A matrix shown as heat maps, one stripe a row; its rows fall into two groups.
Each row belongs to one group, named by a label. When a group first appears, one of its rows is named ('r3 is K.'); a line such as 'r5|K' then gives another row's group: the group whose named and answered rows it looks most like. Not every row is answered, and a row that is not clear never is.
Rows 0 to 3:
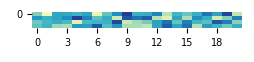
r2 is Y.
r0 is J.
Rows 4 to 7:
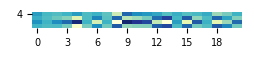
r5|Y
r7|Y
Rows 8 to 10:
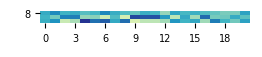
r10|Y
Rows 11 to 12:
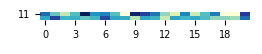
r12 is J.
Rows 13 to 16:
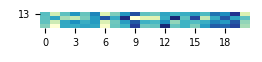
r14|Y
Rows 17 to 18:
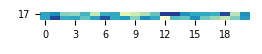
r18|J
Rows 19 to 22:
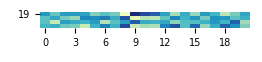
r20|Y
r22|Y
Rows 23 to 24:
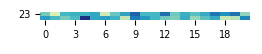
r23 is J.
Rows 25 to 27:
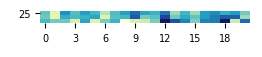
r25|J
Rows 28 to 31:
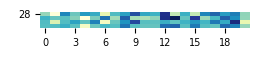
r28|J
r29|Y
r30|J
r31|Y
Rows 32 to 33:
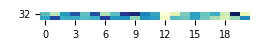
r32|J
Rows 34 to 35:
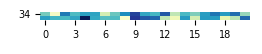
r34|J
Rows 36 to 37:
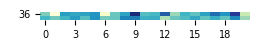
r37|J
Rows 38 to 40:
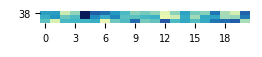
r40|J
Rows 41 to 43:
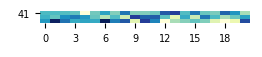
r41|Y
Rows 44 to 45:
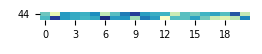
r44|J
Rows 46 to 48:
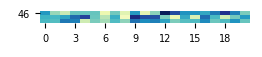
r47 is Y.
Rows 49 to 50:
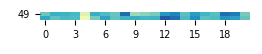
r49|Y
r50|Y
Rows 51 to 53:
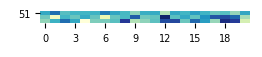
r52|J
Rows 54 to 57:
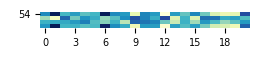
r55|J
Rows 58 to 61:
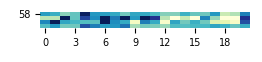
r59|J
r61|Y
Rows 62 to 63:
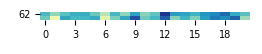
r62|J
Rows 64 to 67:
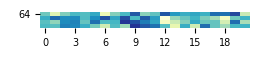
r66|J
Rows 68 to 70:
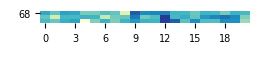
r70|Y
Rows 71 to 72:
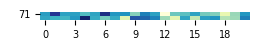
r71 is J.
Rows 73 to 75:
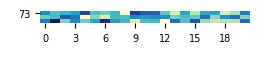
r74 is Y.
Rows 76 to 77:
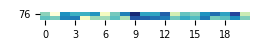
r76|J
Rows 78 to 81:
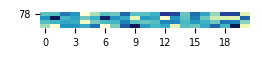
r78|Y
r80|Y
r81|J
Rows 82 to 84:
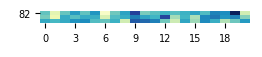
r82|J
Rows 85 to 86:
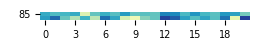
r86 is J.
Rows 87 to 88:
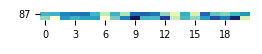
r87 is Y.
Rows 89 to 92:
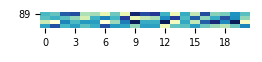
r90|Y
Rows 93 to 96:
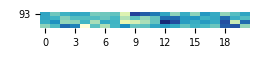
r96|Y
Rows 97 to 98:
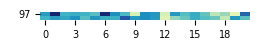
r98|J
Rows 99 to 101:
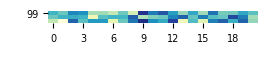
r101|J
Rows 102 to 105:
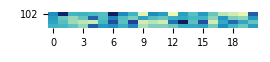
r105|Y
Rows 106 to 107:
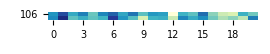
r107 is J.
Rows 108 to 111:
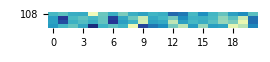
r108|Y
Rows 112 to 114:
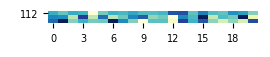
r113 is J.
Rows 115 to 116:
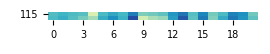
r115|Y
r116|Y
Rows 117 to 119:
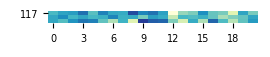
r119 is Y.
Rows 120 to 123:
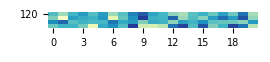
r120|J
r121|J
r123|Y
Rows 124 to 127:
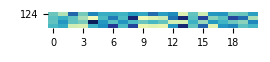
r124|J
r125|Y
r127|Y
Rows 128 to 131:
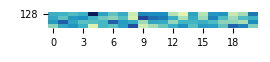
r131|Y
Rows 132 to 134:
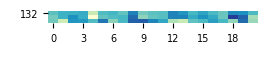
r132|Y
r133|Y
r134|J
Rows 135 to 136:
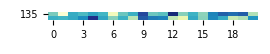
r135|J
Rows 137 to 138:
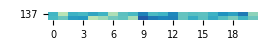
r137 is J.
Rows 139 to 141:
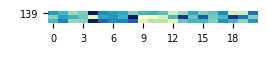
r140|Y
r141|Y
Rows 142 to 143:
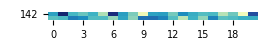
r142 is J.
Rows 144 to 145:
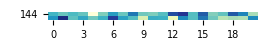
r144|Y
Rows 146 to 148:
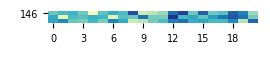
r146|Y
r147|J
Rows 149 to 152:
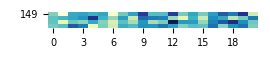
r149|J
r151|J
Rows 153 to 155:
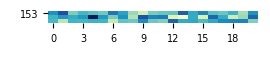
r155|J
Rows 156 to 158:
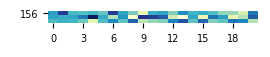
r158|Y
